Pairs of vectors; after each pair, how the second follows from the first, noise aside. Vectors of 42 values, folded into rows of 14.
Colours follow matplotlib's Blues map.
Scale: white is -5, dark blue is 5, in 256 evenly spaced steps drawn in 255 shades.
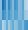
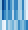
scaled up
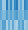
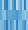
sign-scrambled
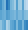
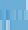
partly zeroed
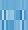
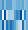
scaled up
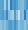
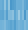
shrunk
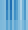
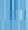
partly zeroed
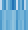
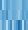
wrapped around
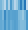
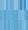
shrunk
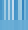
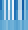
scaled up
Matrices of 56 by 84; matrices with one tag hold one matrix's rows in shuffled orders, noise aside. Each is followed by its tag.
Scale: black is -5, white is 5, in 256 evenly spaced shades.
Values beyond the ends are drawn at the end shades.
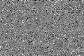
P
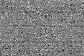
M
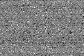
M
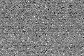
M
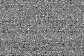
M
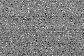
M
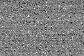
M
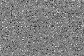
P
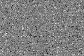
P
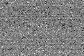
M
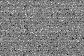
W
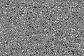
P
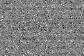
M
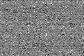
M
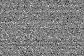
W
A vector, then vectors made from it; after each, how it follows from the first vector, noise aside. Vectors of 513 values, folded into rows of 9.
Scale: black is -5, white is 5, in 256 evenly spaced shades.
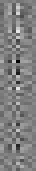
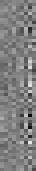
wrapped around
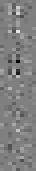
partly zeroed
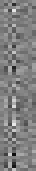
wrapped around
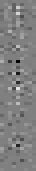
partly zeroed
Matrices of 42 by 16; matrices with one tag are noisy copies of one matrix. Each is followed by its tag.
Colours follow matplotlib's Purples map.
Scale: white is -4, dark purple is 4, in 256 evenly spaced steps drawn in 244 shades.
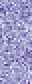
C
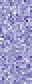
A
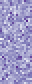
A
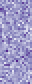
C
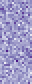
C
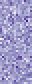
A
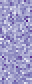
A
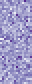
A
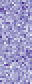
C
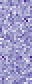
A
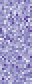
A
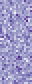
A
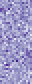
C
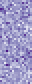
C
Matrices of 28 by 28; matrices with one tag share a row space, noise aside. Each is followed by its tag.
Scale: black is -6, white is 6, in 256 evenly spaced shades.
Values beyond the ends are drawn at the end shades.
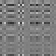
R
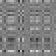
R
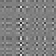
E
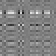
R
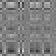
R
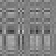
R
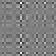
E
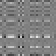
R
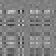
R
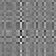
E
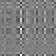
E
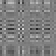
R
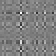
E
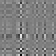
E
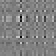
E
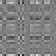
R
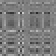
R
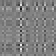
E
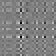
E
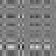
R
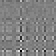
E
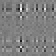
E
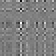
E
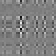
E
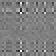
E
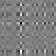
E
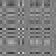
R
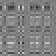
R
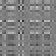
R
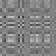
R
